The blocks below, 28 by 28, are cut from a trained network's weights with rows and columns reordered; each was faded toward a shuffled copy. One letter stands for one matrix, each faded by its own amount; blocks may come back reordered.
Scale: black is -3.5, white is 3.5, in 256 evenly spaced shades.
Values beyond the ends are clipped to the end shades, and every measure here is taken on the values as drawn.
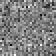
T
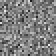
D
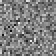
D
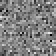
D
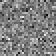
D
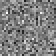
D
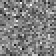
D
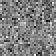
D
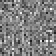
T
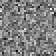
T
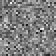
T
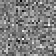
D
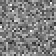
D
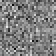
T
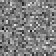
D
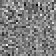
T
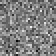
D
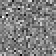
D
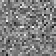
D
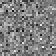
D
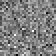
D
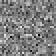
T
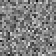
D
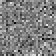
T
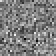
T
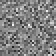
T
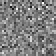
T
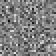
T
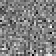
T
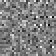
T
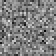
D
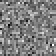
D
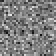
T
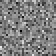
D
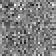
T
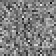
D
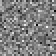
T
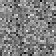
D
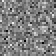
D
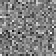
T
